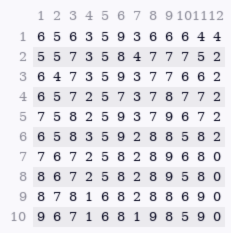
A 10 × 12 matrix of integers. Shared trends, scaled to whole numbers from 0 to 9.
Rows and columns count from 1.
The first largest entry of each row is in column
6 6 6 9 6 6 9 9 11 1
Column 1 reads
6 5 6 6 7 6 7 8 8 9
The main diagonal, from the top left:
6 5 7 2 5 9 2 8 8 5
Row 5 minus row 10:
-2 -1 1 1 -1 1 2 -2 1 1 -2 2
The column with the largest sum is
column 6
